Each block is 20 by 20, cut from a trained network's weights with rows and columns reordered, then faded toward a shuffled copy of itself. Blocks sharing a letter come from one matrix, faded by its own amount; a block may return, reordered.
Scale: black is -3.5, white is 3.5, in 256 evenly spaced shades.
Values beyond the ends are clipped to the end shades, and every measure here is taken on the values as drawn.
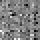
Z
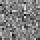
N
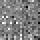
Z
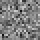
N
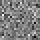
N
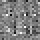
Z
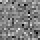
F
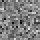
N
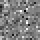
F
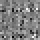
Z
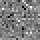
F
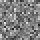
N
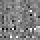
Z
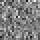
N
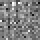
Z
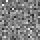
N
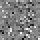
F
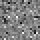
F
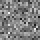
N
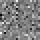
F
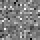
F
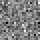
N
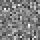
N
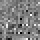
Z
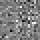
F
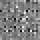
Z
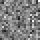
N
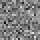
N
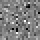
F
